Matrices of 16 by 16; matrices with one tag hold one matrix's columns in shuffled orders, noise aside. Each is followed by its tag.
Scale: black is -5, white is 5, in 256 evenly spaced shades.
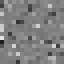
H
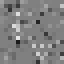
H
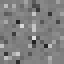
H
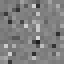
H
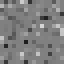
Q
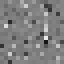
H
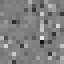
H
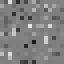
Q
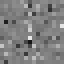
H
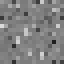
Q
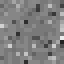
H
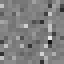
H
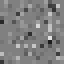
H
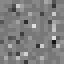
H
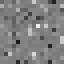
Q
